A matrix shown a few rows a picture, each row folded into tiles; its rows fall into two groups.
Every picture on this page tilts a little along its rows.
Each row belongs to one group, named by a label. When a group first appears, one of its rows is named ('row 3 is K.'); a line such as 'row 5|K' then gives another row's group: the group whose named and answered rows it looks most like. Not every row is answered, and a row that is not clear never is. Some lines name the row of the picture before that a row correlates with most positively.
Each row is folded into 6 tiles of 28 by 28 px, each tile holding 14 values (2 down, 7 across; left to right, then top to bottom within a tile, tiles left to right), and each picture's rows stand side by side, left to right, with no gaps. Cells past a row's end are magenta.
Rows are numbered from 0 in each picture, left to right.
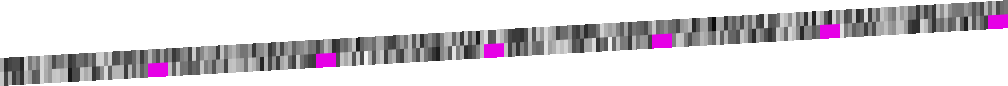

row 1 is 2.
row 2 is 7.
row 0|2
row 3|2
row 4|7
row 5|2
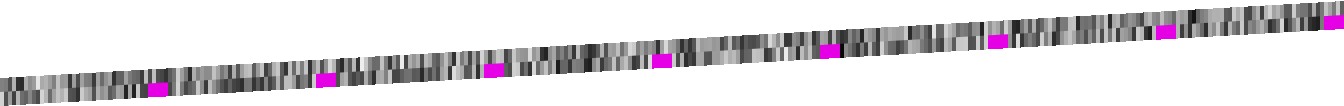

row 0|2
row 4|2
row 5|7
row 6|2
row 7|2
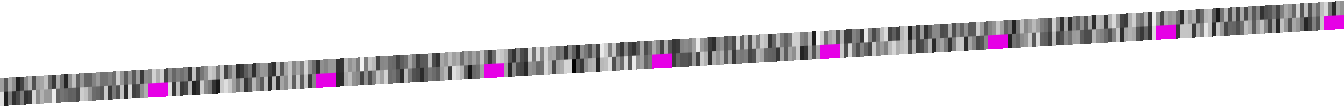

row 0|2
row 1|2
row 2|7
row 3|2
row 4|7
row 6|7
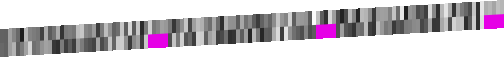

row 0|7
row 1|7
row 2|7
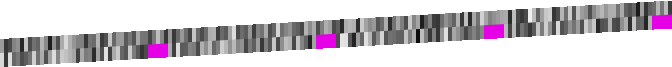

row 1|2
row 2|7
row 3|2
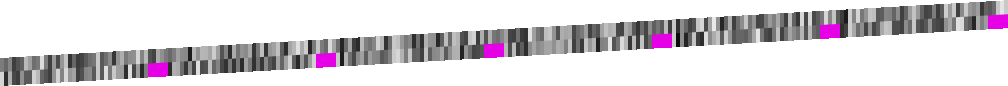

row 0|2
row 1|7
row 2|2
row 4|2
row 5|7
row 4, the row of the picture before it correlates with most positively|3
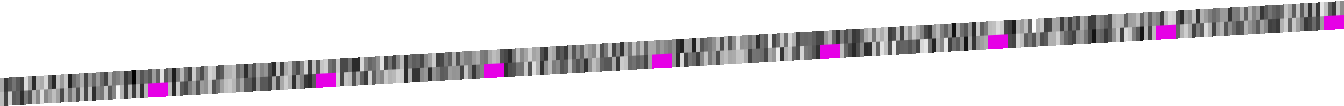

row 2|2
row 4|2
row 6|7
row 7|7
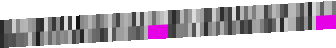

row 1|7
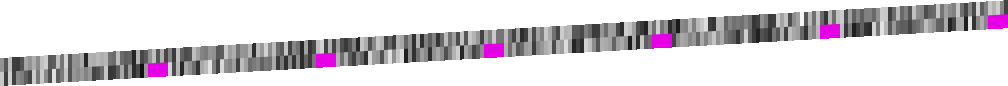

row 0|2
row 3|2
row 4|7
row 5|2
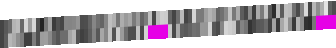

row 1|2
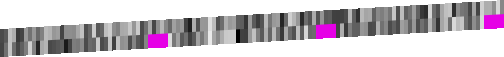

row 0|7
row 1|2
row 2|7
